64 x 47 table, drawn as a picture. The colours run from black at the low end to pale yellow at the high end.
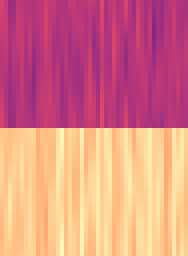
The table splits into 2 rows of 1 panel. Panel 1,1: middling, streaked downward, faint in contrast. Panel 2,1: very high, streaked downward, faint in contrast.
